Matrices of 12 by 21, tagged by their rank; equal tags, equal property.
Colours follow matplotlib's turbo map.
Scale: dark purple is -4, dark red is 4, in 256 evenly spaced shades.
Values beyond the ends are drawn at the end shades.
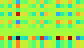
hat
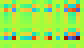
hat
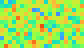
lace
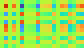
hat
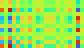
hat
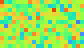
lace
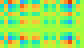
hat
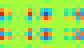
hat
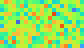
lace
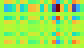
hat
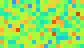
lace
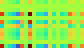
hat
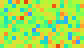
lace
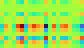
hat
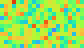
lace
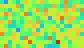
lace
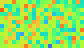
lace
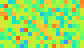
lace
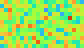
lace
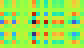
hat
